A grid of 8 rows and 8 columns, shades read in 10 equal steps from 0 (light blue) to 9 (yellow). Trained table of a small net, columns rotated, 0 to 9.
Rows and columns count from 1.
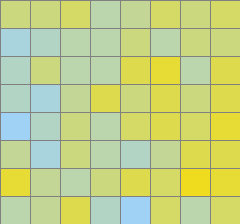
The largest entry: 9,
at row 7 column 7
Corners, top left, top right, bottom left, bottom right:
5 6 3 6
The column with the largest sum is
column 8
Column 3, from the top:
6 3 3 4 5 5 3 7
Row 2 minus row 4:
-1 1 -1 -4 0 -4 0 -2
